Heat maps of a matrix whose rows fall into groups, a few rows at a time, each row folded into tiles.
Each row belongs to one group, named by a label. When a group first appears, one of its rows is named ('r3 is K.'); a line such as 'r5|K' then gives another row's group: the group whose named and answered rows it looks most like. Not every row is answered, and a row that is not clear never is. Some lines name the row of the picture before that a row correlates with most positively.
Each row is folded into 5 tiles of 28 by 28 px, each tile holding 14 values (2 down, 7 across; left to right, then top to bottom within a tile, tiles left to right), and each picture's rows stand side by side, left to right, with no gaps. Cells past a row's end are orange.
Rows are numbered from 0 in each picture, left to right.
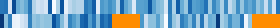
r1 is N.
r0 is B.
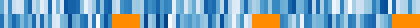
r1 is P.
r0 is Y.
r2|B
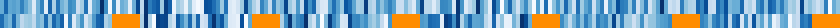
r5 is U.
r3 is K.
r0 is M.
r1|P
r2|P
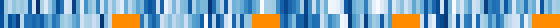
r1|M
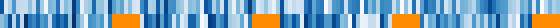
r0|K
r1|P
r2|K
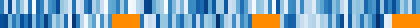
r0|K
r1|N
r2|M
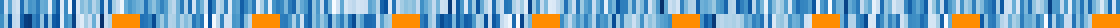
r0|K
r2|B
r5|M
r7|M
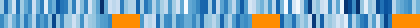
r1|N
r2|Y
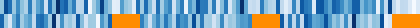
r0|N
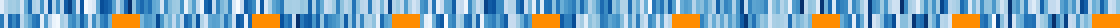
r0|Y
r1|P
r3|Y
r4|M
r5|N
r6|B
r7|B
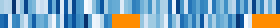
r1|N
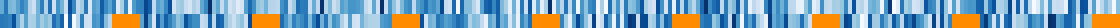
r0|M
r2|U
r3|U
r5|P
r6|B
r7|B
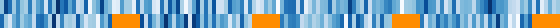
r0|N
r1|K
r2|M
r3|U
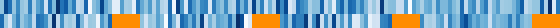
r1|N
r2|U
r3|N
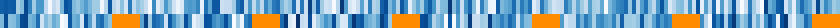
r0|P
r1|Y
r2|B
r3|B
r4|N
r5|Y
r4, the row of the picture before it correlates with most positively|0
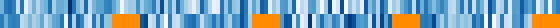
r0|M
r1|B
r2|B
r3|M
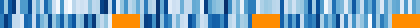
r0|B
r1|P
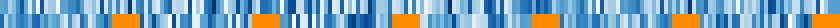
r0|U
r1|Y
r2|B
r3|Y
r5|U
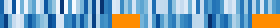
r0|B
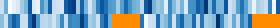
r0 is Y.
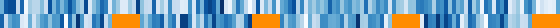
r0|M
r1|Y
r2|M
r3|P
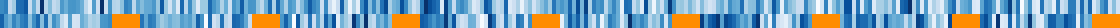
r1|M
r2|B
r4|P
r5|K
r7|B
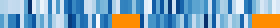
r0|Y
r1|K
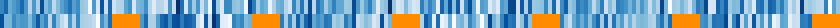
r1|K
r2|K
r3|B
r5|U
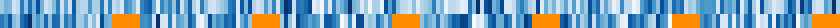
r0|K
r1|B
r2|P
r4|B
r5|B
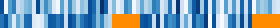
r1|K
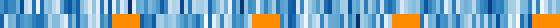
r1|M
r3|U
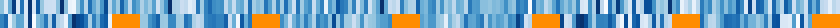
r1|Y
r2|N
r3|M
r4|K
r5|K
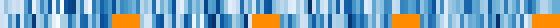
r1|Y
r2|Y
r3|M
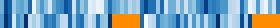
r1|U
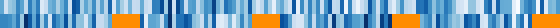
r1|K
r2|B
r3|P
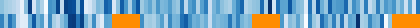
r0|Y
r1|N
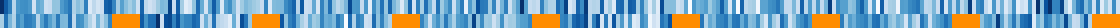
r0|P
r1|K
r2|M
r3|N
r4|U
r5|U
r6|U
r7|Y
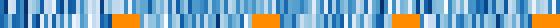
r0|U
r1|N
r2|M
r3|N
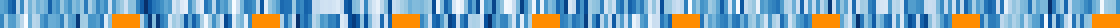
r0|M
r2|P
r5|U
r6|Y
